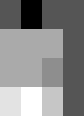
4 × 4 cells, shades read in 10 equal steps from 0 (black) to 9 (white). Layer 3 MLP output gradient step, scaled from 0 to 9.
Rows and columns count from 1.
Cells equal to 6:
5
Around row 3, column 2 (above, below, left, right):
6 9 6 5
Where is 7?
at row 4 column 3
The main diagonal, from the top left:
3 6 5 3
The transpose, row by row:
3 6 6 8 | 0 6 6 9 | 3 6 5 7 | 3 3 3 3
